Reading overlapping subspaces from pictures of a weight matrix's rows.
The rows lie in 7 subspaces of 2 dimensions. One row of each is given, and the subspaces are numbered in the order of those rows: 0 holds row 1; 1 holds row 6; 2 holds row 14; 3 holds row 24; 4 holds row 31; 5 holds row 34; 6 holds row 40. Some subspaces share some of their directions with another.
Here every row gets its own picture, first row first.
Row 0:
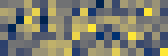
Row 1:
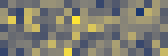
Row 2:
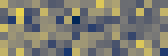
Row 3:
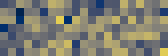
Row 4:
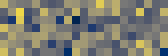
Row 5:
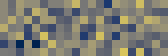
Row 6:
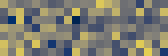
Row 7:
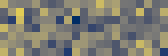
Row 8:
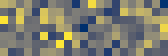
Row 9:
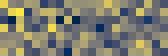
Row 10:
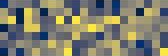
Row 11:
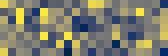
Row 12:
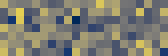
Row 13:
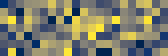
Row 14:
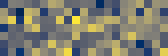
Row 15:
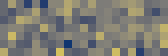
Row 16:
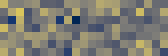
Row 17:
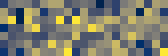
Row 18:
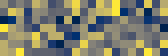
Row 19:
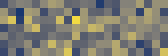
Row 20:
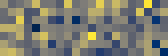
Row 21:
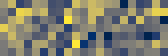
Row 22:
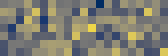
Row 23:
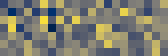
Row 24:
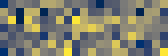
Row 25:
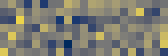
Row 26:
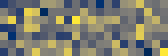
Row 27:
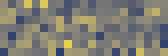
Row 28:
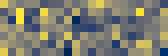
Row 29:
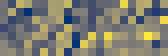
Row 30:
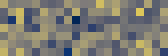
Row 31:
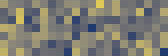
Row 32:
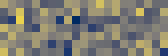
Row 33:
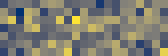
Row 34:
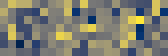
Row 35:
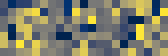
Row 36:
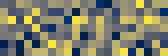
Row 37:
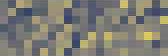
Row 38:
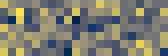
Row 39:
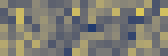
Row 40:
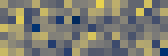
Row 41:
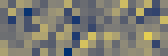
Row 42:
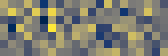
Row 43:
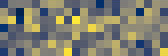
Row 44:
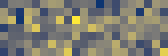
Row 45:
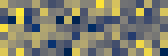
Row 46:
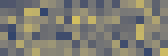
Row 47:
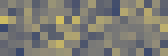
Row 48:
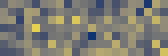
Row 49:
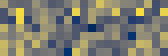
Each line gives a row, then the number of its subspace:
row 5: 1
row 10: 1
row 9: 4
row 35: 5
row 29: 0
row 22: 4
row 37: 0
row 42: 4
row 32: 2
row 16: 4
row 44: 6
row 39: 5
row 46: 5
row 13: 6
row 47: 3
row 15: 2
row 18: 3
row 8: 3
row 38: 6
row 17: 6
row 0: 4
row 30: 0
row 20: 6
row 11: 3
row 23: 4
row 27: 2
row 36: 1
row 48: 6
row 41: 0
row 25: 2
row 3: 0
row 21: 0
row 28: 3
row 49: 5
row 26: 5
